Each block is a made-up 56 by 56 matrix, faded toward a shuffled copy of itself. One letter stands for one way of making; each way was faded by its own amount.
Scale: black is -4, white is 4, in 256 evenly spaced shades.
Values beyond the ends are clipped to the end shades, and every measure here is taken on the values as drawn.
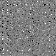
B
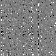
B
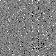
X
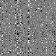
B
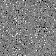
X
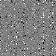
B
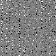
B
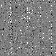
B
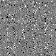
X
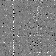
B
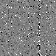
B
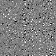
B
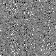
X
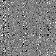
B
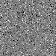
X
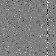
B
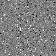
X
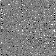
X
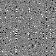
B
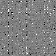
B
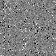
X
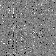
X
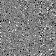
X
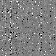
B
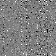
B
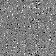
X
